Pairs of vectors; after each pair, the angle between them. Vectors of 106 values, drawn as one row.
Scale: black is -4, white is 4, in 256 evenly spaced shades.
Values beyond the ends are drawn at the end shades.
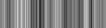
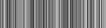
partly aligned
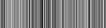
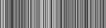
nearly opposite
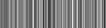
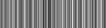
nearly parallel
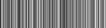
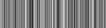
partly opposed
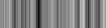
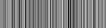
orthogonal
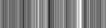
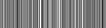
orthogonal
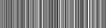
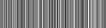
nearly parallel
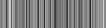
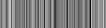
nearly parallel
